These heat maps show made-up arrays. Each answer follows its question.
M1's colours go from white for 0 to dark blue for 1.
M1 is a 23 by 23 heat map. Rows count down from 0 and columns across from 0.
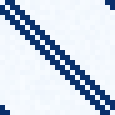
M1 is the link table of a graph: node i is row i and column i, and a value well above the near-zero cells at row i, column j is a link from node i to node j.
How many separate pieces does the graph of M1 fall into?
1
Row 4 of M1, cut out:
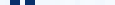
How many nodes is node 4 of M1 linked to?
4
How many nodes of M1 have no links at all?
0
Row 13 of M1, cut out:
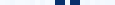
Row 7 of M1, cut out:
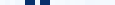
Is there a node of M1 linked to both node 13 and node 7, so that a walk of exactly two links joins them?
no
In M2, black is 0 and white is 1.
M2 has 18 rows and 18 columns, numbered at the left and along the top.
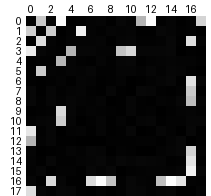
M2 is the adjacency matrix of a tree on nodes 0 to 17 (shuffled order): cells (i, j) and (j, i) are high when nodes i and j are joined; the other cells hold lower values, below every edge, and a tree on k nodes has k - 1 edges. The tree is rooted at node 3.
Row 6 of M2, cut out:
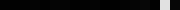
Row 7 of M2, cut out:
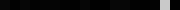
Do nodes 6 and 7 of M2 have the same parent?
yes
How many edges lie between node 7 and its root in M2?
5
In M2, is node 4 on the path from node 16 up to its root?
no
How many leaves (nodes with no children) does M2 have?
13
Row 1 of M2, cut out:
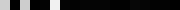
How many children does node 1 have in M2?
2
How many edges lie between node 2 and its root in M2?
3
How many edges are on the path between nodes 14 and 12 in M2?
5
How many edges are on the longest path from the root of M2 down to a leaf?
5
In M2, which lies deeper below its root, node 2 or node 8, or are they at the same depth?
node 8
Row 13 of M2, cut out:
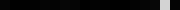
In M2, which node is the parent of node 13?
16
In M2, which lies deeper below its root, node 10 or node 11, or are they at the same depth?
node 11
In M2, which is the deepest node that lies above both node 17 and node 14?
0
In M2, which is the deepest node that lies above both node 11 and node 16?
0
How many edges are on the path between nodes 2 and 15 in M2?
2
